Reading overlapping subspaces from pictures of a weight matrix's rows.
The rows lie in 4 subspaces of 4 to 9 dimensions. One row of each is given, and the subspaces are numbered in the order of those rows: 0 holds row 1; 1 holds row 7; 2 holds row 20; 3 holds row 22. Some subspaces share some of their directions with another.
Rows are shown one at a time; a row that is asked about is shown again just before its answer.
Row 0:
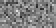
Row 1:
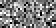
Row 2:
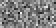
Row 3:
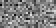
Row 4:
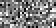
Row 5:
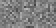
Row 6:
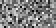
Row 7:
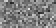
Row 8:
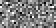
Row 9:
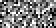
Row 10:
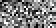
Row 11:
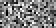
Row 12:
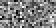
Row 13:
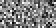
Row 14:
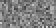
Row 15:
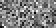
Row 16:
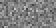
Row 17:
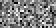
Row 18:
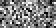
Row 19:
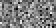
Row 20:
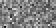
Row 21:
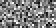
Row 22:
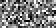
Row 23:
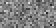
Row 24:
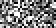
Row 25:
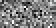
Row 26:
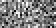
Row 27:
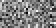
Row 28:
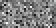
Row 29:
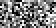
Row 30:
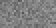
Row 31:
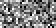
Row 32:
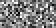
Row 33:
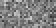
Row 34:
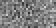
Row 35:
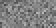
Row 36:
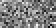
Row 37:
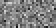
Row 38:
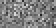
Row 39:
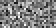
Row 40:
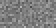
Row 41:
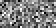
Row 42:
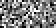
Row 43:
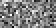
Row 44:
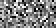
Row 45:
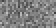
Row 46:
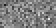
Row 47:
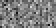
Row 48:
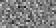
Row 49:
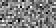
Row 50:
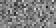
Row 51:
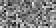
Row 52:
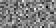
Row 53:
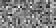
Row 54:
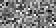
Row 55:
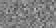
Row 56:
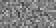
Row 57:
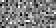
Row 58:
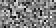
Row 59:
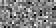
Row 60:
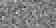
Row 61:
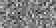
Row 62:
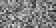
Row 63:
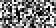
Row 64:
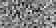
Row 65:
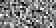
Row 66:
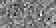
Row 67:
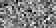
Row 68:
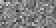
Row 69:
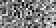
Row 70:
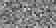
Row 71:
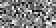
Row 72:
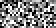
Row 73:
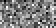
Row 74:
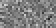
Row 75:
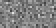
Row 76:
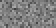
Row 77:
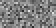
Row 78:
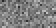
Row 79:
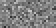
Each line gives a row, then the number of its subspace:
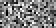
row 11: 1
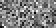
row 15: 2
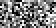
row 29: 2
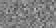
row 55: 0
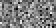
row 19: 2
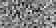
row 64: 0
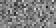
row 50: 0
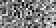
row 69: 0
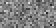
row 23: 1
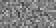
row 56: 1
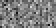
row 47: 2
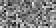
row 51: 1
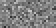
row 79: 3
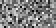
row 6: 2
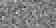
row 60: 2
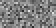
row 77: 2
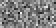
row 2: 1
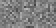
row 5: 1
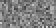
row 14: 2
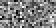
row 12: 2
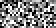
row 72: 3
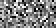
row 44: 0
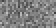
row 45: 3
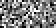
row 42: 2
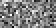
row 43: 2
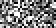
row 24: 2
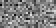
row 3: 3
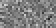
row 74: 0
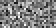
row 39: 0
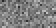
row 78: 3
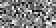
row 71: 0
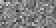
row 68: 1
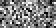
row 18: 1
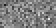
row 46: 0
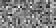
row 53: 2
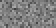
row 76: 2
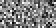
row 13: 1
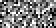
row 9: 1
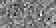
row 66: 0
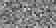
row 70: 1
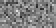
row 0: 1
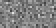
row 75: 1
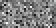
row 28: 1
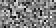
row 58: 0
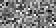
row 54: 1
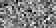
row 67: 0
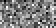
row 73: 2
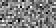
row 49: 2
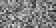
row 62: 1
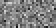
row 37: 1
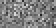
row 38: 0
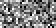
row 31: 2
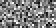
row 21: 1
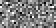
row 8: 1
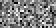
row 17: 2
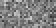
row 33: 2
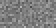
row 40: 2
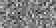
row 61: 1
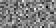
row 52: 0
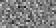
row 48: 3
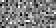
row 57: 3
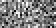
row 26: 3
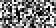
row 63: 2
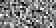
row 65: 1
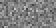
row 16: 2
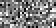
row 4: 0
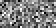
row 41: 1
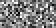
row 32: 1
